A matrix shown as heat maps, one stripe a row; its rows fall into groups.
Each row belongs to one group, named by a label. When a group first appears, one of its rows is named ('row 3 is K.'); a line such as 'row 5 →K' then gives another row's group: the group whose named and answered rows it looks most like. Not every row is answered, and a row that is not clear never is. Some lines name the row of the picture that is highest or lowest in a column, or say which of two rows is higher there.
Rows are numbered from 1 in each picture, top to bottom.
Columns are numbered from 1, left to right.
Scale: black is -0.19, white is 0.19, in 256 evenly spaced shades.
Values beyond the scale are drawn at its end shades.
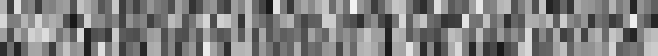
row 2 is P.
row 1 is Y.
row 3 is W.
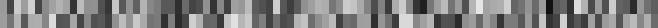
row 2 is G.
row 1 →Y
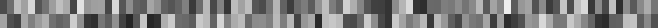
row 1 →Y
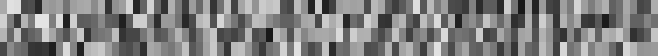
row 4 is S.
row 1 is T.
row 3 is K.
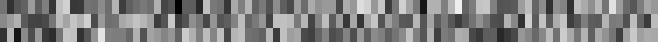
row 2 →T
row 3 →S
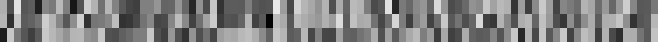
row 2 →K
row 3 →T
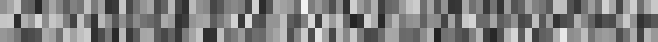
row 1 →T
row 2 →P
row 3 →T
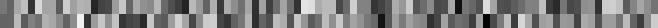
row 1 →G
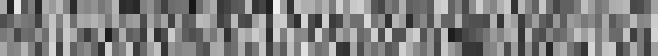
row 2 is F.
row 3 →T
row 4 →G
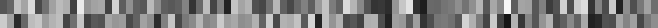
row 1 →Y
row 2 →P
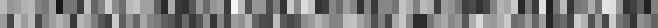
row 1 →G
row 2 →Y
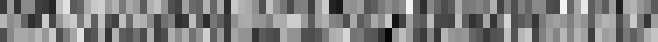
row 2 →T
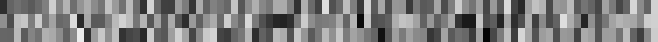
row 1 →F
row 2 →G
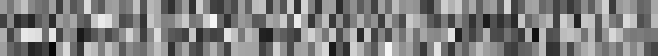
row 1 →F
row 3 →G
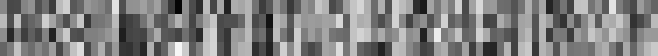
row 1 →Y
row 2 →K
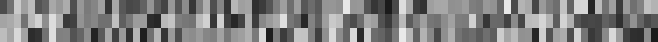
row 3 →G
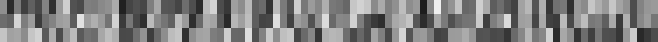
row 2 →Y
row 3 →P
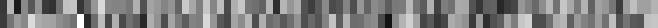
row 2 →W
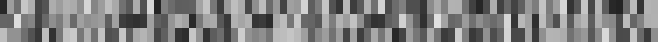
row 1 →F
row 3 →T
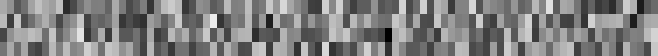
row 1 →P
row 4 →F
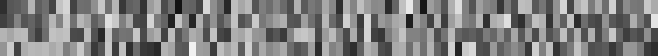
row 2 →F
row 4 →P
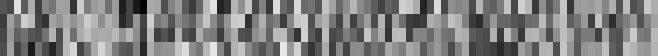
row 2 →F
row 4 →S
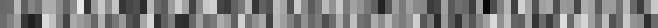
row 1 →K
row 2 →T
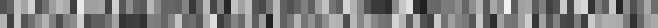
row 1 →Y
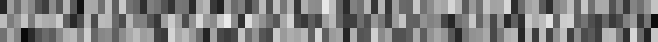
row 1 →F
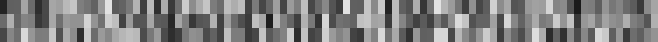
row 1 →F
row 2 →F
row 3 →F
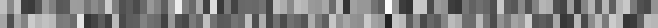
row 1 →K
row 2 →W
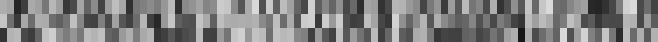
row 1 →P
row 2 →P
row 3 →T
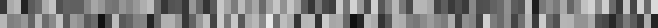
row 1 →T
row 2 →P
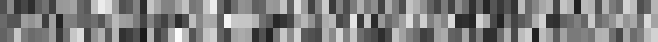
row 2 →G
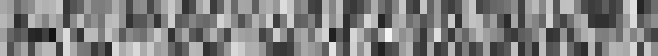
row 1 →P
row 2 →P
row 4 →G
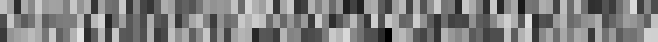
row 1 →P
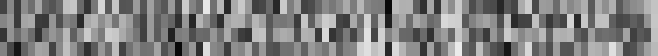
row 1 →S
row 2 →F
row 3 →F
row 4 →W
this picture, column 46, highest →2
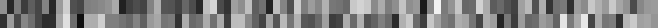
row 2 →S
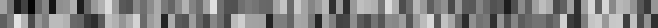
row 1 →K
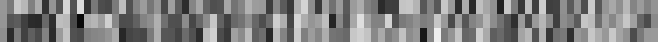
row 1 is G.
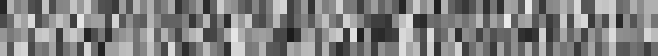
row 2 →Y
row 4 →G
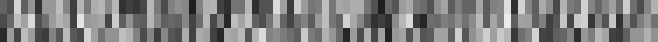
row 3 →F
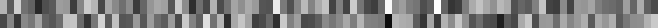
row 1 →Y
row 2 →S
